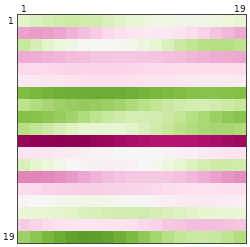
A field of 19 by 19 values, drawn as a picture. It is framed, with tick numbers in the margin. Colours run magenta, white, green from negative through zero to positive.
The grain runs across in streaks. The top middle is the calmest part. There is no overall slope.
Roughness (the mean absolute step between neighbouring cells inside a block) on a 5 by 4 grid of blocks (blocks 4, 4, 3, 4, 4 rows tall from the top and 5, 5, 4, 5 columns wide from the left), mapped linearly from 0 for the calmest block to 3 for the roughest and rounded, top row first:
3113 / 1111 / 3223 / 1002 / 2222
